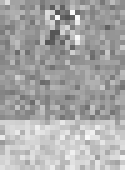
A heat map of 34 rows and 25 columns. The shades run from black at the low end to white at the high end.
An odd patch, rougher than its surroundings, sits in the top middle. The top middle is the roughest part. The bottom part is higher, past a seam about 70% of the way down. There are no regular stripes.
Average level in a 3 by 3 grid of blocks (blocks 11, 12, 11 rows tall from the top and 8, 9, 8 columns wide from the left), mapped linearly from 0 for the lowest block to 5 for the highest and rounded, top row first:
000 | 000 | 555
